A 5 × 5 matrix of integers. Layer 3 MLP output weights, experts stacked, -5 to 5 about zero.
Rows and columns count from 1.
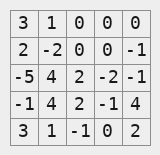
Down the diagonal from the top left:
3 -2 2 -1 2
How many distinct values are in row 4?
3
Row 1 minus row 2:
1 3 0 0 1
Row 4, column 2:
4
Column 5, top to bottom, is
0 -1 -1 4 2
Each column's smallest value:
-5 -2 -1 -2 -1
